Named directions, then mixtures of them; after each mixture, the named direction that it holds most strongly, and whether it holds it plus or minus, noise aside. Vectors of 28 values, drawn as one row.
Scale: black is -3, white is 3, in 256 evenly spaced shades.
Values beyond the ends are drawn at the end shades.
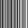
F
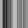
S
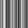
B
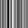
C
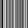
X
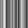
B, plus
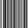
X, minus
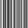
X, minus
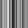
C, minus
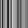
C, plus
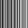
F, plus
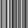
C, minus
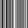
X, plus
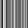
X, plus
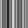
C, plus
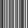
X, plus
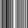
S, plus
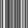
B, plus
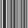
X, minus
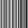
F, minus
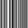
C, minus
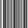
X, minus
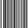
X, minus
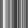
S, minus
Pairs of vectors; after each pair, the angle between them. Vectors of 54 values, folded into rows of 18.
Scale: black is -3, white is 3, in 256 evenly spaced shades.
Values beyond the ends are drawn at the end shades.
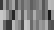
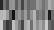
nearly parallel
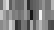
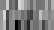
partly aligned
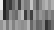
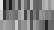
nearly parallel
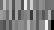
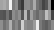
orthogonal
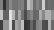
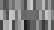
nearly parallel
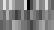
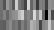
partly opposed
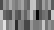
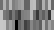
nearly parallel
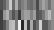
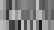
nearly opposite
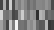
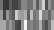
orthogonal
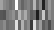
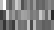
partly aligned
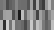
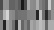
partly aligned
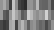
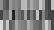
partly opposed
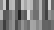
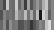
partly opposed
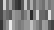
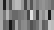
nearly opposite
